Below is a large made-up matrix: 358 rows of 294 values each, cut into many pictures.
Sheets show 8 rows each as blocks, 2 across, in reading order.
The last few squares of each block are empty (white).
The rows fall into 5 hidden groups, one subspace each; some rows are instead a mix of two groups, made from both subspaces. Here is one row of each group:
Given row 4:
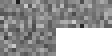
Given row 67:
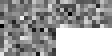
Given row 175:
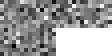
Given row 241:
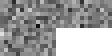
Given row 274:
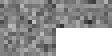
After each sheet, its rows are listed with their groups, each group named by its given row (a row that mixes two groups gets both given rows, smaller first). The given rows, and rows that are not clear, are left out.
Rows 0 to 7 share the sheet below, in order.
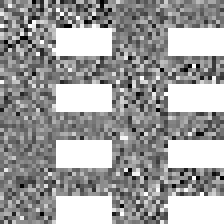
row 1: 175
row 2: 67
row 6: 175
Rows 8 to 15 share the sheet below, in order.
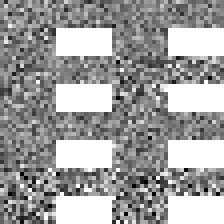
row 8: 67
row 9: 67
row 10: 241
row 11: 67
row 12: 241
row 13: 241
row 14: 274
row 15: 175
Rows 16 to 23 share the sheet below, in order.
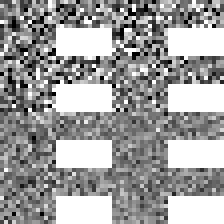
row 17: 241
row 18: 274
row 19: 175
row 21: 175
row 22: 175
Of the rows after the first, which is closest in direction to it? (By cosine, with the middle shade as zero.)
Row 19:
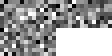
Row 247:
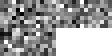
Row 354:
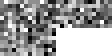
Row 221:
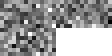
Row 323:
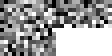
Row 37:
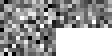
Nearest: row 37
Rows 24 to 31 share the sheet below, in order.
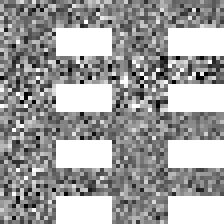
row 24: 175 and 241
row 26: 4 and 241
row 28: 241
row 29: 175
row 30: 241
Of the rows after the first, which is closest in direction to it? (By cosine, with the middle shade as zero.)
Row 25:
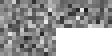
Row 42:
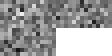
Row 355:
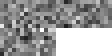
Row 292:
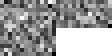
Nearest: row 355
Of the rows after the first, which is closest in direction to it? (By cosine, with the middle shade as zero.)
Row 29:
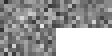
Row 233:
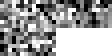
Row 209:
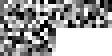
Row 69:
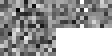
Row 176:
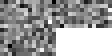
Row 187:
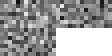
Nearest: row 176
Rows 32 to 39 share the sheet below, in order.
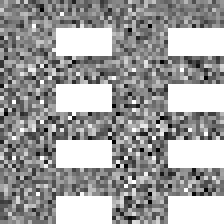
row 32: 4
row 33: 241
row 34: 175
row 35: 241
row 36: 4 and 175
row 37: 175
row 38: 241
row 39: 241
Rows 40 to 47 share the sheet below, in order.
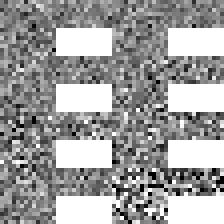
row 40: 4
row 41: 241
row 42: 241
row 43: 274
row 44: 241
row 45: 241
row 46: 4 and 241
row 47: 4 and 241
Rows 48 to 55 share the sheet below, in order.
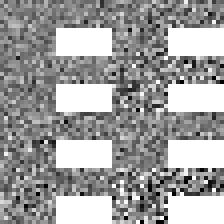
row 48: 67
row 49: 274
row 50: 4
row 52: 67
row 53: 67
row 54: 241
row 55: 274
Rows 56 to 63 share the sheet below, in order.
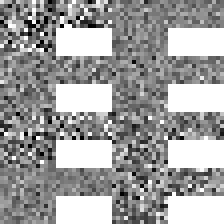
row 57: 241
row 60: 4
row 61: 4
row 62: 241
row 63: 274
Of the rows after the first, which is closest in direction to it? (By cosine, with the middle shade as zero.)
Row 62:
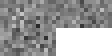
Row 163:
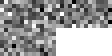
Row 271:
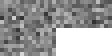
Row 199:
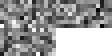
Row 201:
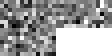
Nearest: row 271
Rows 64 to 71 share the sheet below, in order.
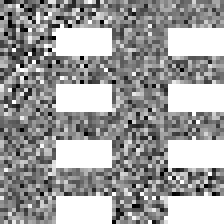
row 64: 274
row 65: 241
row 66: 4 and 241
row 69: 4 and 241
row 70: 175
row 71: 67
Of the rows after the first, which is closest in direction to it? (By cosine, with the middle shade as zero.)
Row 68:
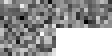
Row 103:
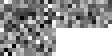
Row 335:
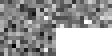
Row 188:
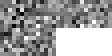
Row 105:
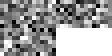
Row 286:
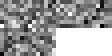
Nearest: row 103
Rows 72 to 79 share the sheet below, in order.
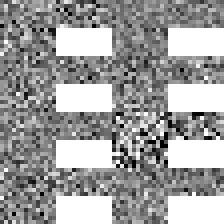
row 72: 67
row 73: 67
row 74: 4 and 241
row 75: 241
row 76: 241
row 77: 67 and 175
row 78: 175
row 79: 4
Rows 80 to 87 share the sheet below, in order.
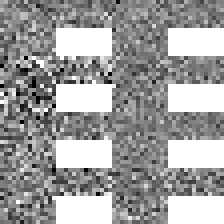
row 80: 4
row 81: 175
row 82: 4
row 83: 175
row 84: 4 and 67
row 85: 4
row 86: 175
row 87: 175 and 241
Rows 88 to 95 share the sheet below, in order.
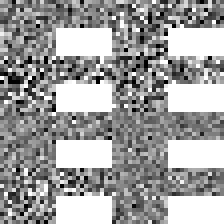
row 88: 241
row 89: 274
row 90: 67
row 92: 175
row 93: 4 and 241
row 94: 4
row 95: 67
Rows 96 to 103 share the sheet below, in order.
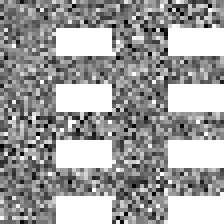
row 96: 175
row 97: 67
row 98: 175
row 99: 175
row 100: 4 and 241
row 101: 241
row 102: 241
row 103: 175
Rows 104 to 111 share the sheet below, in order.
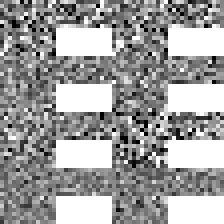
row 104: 67
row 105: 67
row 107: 67
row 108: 67
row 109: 274
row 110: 4 and 67
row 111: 67
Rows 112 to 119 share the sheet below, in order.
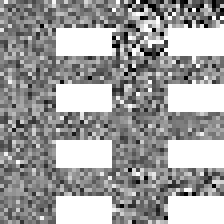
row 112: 175
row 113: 4
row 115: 241
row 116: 241
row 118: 4 and 175
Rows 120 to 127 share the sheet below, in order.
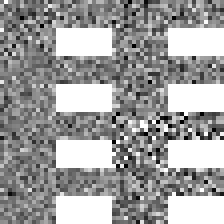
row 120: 175
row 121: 4 and 241
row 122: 67
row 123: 241
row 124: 67
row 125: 175
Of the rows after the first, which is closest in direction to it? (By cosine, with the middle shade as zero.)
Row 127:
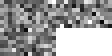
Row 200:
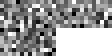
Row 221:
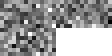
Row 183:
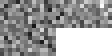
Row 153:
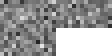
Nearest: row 153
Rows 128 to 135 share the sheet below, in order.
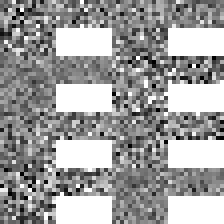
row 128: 241
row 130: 4
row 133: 175
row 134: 274
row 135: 175
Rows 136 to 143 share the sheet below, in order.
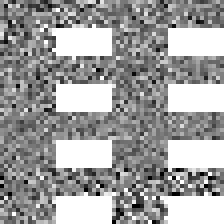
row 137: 274
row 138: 274
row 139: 175
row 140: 175
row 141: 67
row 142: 175
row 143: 67
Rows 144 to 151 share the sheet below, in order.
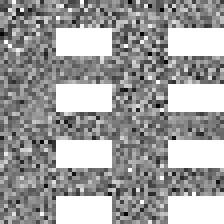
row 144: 241
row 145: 4
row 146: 67
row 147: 274
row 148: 67
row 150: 175
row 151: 4
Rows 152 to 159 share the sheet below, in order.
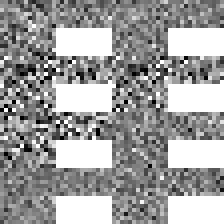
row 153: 175
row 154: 175
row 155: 175
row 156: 67 and 175
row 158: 67
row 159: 4
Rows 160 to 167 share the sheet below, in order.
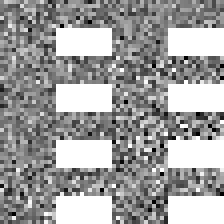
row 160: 274
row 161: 67 and 241
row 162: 241
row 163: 4 and 175
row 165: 175 and 241
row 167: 4 and 175
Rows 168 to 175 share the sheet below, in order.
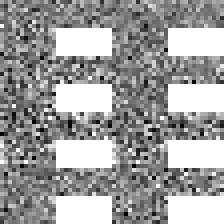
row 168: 67 and 241
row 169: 4
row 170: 274
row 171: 4
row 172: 241
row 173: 241
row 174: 67
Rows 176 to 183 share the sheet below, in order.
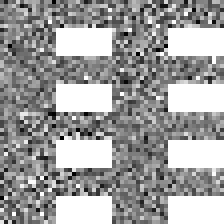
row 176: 67 and 175
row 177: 274
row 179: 67
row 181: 4
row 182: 175
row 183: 4 and 67
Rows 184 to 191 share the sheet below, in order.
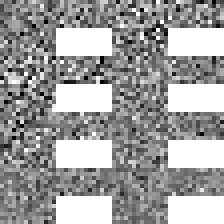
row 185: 67
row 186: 67
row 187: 4 and 67
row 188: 241
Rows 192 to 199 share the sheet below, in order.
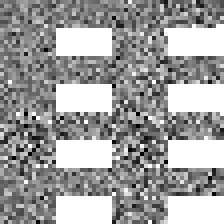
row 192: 274
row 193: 4 and 175
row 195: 175
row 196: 4
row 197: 4
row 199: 67
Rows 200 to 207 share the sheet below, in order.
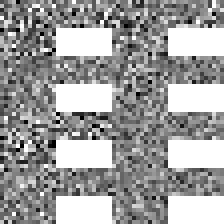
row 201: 67
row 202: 67 and 241
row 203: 241
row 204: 67 and 241
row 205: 67
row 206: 175
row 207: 67
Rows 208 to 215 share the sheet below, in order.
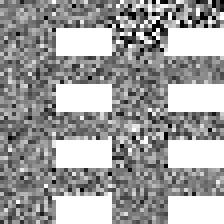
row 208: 175
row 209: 67 and 175
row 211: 4
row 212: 67 and 175
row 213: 4 and 175
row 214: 175
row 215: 4
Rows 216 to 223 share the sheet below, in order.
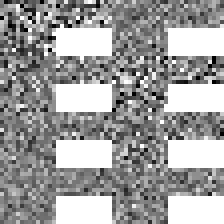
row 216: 274
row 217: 175
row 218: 67 and 241
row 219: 67
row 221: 4
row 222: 67
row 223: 67
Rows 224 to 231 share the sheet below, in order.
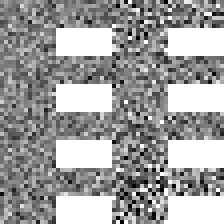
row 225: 67 and 241
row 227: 175
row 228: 67
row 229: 4
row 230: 67
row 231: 175
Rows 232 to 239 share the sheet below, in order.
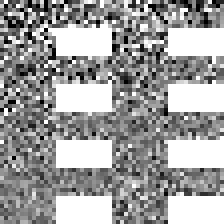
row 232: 67
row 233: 4 and 241
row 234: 175
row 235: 67
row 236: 175
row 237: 175
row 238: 4
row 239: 4 and 175
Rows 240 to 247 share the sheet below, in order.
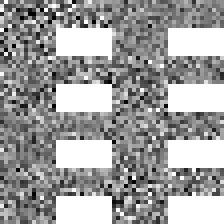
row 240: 175
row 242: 4 and 175
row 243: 4
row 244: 4
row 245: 175
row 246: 4
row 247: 241
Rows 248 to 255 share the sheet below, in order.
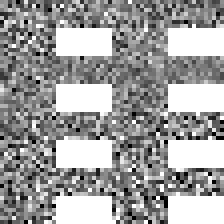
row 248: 4
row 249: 4
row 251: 4
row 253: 175
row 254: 274
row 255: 67
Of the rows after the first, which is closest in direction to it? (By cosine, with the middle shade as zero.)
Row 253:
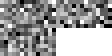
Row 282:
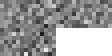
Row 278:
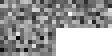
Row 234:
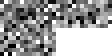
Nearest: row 282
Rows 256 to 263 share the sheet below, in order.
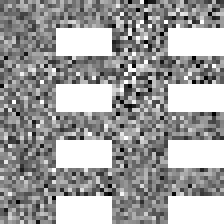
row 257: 241
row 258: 175
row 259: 241
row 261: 67 and 175
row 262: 175
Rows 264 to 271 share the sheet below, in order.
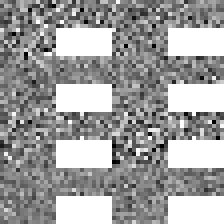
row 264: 274
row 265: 175
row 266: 4
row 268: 241
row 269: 241
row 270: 4
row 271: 175 and 241
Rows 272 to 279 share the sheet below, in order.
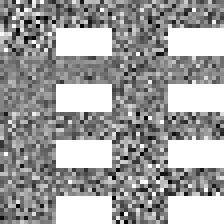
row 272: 241
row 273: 274
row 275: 241
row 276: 175 and 241
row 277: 4
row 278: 175 and 241
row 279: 175
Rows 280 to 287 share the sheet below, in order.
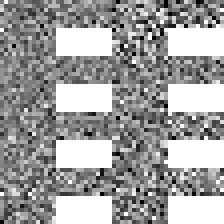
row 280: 175
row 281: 175
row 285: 67
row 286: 67
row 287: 4
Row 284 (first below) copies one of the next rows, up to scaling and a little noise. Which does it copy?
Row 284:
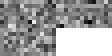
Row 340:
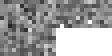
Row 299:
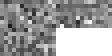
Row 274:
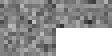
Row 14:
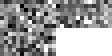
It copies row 274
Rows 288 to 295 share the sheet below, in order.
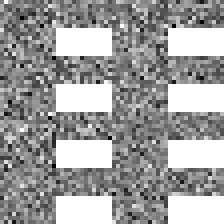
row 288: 175
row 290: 175 and 241
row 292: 175
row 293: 4 and 67
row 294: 175
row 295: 67
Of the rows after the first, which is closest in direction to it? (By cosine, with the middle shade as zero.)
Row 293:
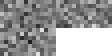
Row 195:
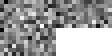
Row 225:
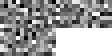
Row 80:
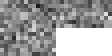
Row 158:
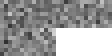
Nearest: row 158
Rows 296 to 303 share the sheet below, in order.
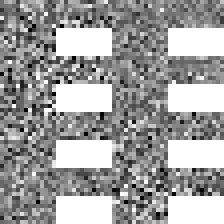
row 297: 4
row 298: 274
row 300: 67
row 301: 241
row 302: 241
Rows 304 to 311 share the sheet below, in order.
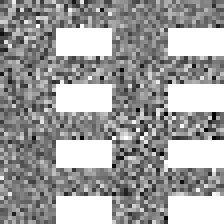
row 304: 241
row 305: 67 and 175
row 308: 4
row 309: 67
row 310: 175
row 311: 67
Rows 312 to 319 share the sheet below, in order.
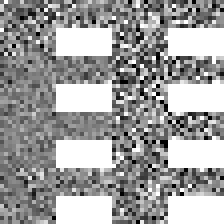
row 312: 175
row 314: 175
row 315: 67
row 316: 175
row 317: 67
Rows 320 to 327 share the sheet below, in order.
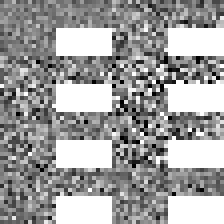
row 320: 241
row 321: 4
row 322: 4
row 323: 175
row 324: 4
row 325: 274
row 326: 274
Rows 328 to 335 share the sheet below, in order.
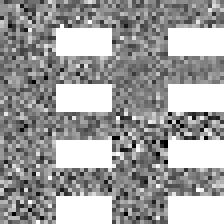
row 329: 67
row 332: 67 and 175
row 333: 67
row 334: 4
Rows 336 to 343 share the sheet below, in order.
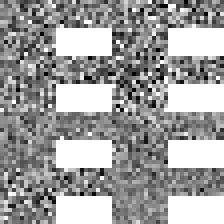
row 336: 274
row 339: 175
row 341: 4
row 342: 67 and 241
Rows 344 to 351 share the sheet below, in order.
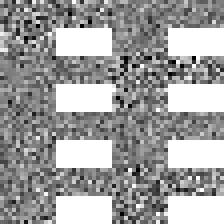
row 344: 241
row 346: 175 and 241
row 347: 241
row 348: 241
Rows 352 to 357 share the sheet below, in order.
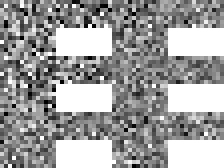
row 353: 241
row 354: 274
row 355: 67 and 241
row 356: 175
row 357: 241
